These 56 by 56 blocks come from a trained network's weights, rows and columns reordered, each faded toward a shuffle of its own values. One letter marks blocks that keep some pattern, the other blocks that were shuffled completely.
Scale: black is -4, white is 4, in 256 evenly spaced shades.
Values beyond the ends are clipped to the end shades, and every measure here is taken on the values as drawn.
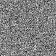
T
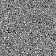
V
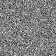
T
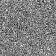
V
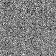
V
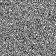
T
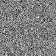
V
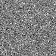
T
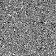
V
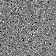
T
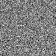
V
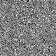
T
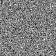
T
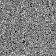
V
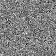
T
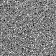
T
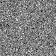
T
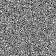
T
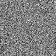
V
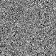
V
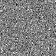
V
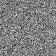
T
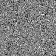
V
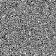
V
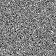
T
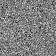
T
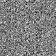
V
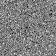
T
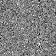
V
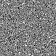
T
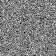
T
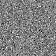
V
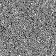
T
